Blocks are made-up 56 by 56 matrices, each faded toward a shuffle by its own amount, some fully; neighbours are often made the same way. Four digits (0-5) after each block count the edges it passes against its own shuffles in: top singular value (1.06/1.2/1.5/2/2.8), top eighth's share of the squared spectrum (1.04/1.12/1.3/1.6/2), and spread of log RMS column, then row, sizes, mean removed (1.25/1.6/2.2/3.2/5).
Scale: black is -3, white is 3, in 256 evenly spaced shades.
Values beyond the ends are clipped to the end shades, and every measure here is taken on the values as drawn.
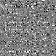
3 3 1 2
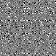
4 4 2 3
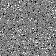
1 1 0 0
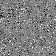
1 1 0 0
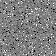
0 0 0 0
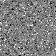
2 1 0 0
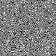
3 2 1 1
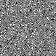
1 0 0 0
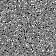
0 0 0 0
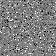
2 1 0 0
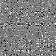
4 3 1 3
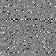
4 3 0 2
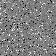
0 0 0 0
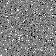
2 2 0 1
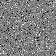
0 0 0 0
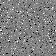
1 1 0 1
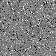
0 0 0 0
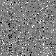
2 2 1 1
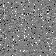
1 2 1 0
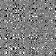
4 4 3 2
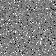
0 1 0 0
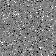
1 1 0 0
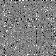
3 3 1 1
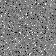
2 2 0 0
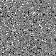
1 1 0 0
